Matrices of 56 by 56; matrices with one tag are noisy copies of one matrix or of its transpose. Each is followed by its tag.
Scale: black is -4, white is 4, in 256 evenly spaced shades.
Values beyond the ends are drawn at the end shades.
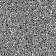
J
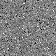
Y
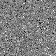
Y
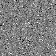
Y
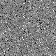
Y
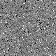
Y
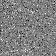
J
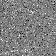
J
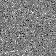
J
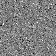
Y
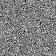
Y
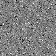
Y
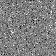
J
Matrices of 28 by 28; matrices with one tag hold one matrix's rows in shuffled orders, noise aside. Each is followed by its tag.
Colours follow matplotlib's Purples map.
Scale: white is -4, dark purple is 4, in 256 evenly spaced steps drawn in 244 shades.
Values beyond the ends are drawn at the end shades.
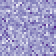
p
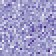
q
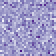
q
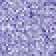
p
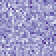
p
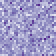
q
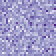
p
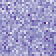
p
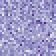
q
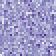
q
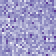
p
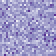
p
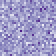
q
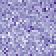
p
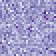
p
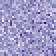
q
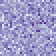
q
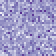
q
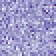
p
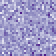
q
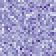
q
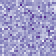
q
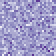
q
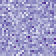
p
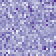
p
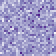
q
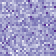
p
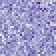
q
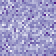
p
